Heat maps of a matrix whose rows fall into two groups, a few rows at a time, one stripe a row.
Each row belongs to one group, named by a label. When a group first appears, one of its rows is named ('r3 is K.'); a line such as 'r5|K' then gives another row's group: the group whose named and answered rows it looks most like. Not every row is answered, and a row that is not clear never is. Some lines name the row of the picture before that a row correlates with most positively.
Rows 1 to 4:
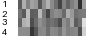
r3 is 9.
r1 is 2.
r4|9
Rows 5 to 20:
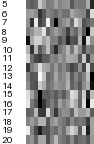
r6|9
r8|2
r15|9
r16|9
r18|2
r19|9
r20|2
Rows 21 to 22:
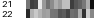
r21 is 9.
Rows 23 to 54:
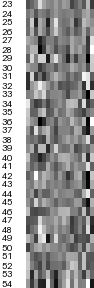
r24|2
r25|2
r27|9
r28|9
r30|9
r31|2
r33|2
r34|9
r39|2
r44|2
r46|9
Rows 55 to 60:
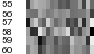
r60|9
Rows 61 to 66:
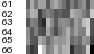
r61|2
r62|9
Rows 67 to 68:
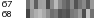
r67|2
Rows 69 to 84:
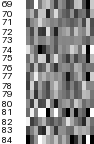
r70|2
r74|9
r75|2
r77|2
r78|2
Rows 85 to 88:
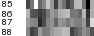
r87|9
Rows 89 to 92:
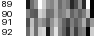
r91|2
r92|2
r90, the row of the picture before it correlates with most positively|88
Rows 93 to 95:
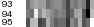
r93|2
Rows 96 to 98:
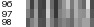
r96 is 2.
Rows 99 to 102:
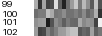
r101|9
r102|9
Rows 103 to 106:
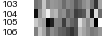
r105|9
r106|9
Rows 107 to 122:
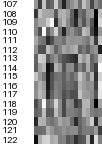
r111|9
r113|9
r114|9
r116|9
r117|9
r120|2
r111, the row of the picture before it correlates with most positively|105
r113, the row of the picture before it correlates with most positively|106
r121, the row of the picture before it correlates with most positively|104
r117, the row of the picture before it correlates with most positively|105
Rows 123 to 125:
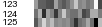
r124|2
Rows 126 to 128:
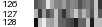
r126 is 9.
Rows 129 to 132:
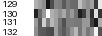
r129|9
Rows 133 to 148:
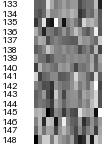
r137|9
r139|9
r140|2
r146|2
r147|2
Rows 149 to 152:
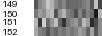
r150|2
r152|9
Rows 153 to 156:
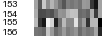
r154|9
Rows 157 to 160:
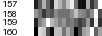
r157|9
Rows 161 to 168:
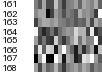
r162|9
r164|9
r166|2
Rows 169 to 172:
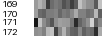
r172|2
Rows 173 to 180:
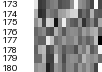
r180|9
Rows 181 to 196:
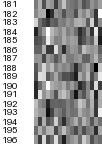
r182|9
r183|9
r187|2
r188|2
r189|9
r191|2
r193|9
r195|2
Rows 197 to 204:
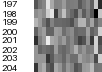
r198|2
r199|9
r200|9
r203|9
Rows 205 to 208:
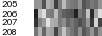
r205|2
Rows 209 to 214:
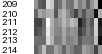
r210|2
